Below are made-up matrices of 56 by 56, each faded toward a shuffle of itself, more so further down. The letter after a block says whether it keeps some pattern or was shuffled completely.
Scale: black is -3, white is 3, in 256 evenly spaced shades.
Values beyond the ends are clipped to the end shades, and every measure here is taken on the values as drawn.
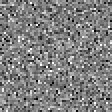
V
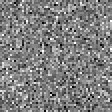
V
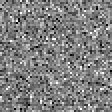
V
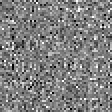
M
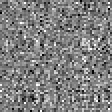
M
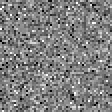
V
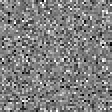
M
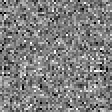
M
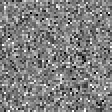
V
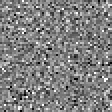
M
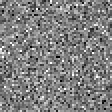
V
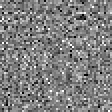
M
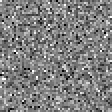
V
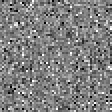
M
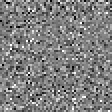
M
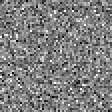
V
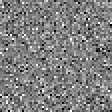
M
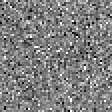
V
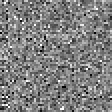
M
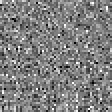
M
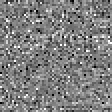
M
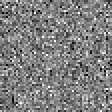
M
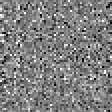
M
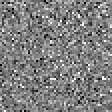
M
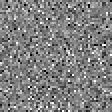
M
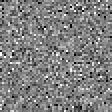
M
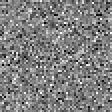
V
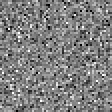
V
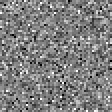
V
